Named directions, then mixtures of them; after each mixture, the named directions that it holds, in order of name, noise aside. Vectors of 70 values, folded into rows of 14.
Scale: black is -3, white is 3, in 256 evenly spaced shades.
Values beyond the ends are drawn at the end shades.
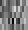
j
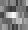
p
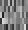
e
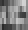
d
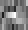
e, p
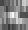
d, p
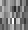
j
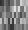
d, j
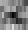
d, e, p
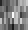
d, j, p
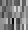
e, j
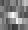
d, p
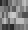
d, e, p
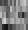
d, e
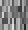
e, j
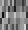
d, e, p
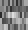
e, p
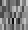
j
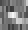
d, p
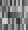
e, j, p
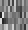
e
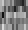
d, e, p
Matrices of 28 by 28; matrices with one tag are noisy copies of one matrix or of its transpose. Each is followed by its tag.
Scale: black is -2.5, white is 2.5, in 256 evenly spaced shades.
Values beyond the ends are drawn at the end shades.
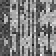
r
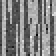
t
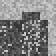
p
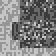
p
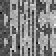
r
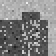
p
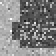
p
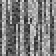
t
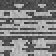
r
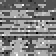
r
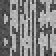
r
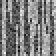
t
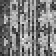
r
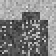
p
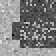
p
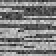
t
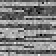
t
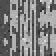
r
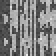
r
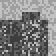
p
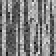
t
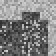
p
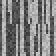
t
